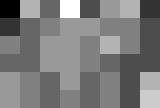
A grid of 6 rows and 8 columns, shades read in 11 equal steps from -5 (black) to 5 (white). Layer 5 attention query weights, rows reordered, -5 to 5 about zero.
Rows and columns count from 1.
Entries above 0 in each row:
4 2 3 2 3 2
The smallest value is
-5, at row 1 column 1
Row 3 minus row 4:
1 0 0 0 0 3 2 0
